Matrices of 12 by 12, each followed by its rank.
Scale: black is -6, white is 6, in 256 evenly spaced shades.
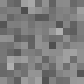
full rank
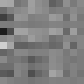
two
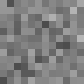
full rank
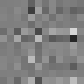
two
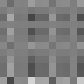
one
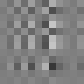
one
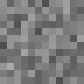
full rank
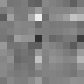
two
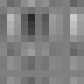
one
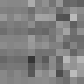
two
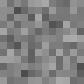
full rank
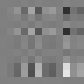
one
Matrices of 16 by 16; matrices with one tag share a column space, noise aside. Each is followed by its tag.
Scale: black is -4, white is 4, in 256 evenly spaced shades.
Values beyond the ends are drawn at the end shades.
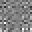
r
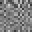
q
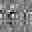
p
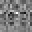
p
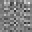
q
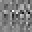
p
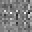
p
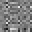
r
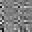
r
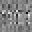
p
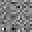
r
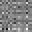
r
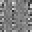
q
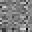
r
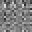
q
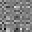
r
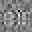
p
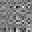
r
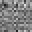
q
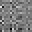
r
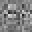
p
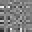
r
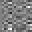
r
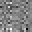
r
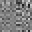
q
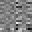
r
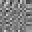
q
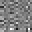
r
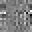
p
